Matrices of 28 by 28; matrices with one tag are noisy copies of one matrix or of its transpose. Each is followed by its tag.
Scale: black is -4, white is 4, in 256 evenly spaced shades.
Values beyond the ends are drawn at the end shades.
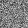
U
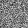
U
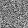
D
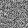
D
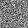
D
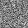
D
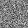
D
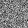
U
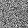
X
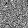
D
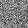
X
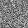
D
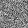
D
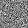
D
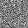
D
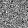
U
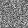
D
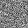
D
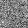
X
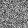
U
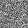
D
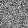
U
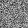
U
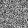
U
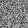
U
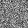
U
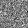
D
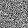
D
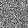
X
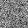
X
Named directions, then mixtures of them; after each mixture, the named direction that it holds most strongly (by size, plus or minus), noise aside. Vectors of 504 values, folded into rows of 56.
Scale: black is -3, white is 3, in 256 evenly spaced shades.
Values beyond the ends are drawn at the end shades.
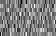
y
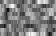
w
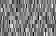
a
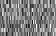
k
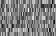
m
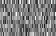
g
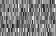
m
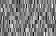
a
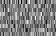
g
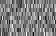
a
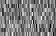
k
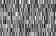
g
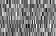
k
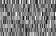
g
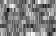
w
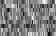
w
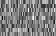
m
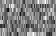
w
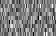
a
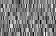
a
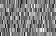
y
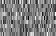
g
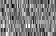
k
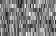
y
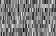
m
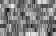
w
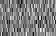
y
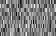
y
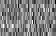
k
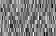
a
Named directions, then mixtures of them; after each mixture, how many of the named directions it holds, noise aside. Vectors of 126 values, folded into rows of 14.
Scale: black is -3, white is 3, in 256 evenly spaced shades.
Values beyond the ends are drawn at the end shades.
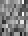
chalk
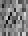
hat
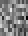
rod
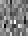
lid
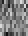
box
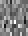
one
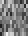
one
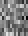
two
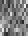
two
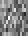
two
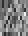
two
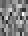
three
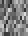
three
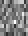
three
